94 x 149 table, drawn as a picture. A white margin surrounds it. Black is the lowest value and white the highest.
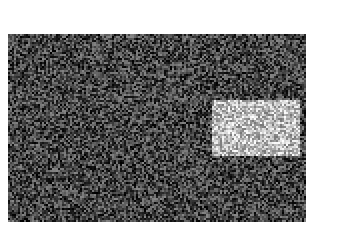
The ninth with the highest average is the middle right. In the middle right lies a patch that is higher than the rest. On average the colour sits 30% of the way up the scale.
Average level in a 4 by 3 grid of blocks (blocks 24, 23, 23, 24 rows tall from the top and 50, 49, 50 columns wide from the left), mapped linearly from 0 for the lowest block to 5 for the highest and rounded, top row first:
0 0 0 | 0 0 5 | 0 0 5 | 0 0 0
